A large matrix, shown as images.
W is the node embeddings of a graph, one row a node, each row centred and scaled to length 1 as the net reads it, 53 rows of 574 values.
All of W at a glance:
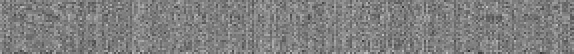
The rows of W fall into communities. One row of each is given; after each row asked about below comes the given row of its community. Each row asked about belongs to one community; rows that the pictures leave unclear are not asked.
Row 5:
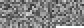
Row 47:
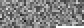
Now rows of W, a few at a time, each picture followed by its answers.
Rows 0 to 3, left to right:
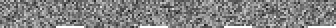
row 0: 5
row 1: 47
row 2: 47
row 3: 47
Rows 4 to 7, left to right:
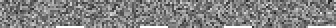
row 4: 5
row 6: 47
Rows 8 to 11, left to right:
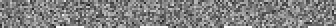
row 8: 47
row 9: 5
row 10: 47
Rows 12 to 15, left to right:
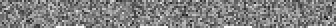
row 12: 47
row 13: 5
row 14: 5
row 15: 5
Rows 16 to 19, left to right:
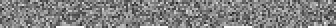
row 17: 5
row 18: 5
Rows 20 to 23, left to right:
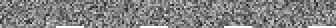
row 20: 47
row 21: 5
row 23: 5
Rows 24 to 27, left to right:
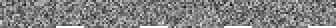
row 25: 47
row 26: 5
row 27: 47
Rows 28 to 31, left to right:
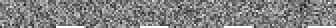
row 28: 47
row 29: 5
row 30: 47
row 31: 5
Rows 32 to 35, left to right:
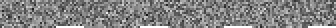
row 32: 47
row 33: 5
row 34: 47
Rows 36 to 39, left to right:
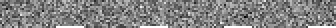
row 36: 5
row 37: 47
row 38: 5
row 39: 47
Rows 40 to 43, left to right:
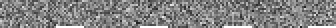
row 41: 47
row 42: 47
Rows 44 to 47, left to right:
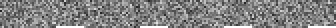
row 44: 47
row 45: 47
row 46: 47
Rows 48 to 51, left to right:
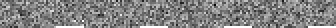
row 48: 47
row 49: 5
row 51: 47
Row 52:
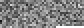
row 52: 5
